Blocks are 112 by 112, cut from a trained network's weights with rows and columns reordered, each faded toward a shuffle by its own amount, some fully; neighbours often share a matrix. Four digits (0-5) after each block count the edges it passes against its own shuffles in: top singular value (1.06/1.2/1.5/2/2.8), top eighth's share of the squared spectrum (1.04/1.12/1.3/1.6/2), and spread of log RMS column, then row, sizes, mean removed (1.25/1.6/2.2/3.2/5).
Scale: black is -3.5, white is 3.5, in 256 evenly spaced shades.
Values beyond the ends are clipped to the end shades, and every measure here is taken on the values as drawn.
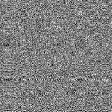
4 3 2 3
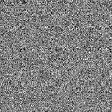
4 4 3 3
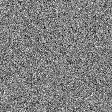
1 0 0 0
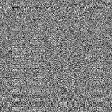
4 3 1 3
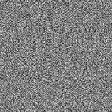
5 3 2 1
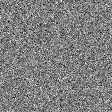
0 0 0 0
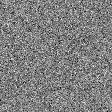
0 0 0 0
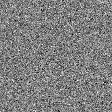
0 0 0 0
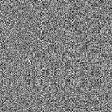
4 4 2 2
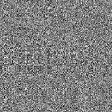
4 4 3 2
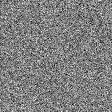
2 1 0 0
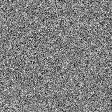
0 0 0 0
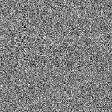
3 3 2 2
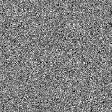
3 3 1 2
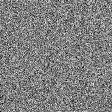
2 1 0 0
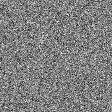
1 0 0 0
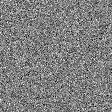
0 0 0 0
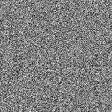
4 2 1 0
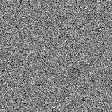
3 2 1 1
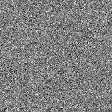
3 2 0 1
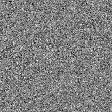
2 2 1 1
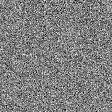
2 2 0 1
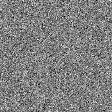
2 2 0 1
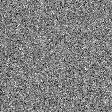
1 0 0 0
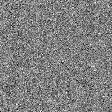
2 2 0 1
